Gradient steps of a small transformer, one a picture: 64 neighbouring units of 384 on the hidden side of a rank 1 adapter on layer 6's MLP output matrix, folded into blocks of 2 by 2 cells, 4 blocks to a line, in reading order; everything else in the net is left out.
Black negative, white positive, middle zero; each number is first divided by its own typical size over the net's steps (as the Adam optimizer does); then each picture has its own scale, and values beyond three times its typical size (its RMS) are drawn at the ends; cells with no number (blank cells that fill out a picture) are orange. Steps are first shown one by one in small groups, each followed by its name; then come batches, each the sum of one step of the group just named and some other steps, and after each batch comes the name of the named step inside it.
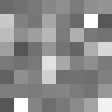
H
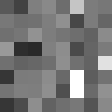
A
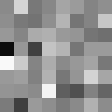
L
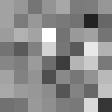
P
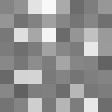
P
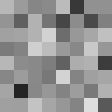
P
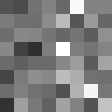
A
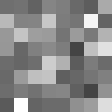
H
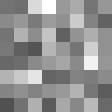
P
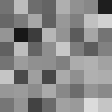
L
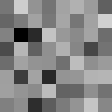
L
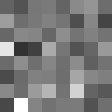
A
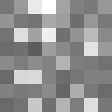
L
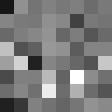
L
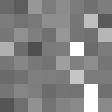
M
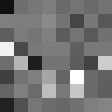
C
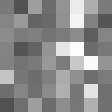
M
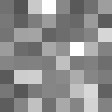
M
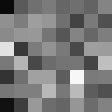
C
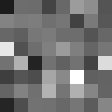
C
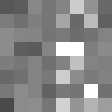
M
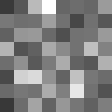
C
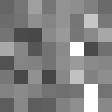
M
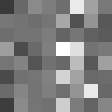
C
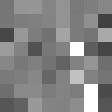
M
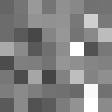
M
